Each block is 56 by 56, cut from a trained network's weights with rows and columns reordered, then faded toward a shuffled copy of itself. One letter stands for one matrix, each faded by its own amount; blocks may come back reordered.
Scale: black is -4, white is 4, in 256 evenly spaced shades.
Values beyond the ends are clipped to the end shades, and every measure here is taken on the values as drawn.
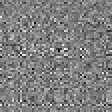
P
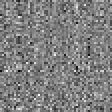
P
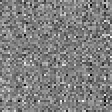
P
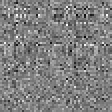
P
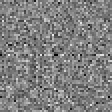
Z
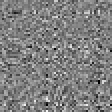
P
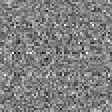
Z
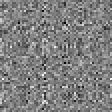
P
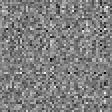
P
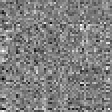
P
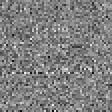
Z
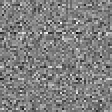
Z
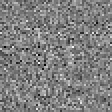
Z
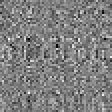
P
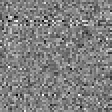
Z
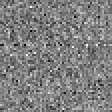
Z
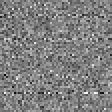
Z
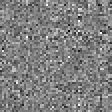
Z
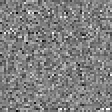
Z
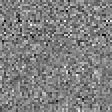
Z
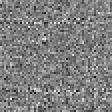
Z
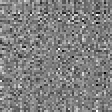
P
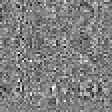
P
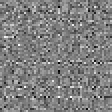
P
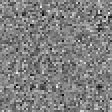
Z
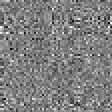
P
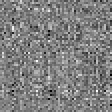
P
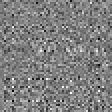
P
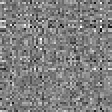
P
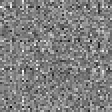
Z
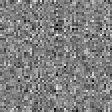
P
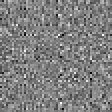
P
